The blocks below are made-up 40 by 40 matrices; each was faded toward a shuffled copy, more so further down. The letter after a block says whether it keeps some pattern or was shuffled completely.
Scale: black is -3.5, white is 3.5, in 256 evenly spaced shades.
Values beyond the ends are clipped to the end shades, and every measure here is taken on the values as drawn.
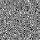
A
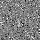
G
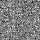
G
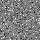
G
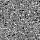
G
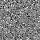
G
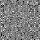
A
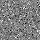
G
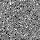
G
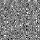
A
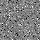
G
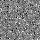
G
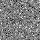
G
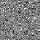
A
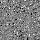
G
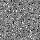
G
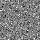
G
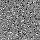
G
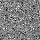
G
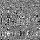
A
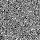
G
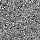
G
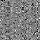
A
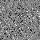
G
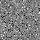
G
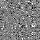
A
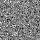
G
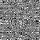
A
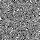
G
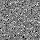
G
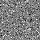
G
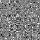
A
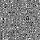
A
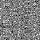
A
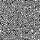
A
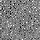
A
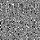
A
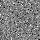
G
